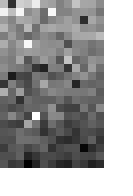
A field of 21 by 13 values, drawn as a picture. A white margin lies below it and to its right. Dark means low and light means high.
No single row or column stands out from its neighbours. The top left is the ninth with the highest average. The field climbs toward the top. There are no regular stripes.
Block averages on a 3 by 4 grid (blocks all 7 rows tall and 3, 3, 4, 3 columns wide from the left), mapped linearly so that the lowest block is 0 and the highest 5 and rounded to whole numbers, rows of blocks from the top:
5544 / 2223 / 1100
